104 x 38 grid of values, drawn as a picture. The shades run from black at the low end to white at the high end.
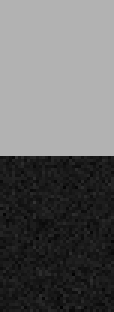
It is made of 2 by 1 panels. Panel 1,1: high, flat. Panel 2,1: very low, fine-grained, faint in contrast.
